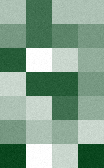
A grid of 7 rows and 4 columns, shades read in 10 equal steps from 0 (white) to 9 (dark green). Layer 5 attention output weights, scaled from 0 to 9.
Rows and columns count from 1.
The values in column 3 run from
2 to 8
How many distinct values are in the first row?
2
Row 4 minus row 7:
-7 8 6 -4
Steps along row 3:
down up up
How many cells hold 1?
0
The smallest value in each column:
2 0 2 2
